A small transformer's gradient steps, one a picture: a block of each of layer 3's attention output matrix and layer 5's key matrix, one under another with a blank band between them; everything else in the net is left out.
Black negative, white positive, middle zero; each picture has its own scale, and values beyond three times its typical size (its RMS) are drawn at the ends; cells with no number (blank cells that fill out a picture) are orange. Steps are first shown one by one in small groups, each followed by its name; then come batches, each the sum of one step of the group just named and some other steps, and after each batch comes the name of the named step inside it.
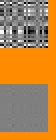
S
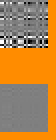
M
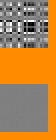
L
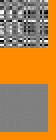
L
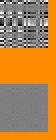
S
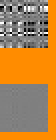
L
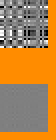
S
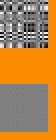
L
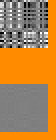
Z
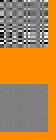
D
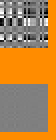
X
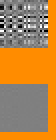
D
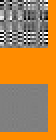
Z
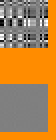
X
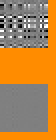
X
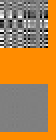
X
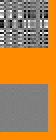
Z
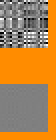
Z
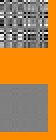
X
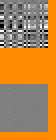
D
